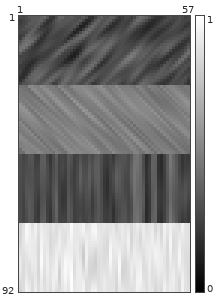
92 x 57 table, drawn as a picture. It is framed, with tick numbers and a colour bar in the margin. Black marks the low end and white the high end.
The table splits into 4 rows of 1 panel. Panel 1,1: low, slanting up to the right. Panel 2,1: middling, slanting down to the right, faint in contrast. Panel 3,1: low, streaked downward. Panel 4,1: very high, streaked downward, faint in contrast.
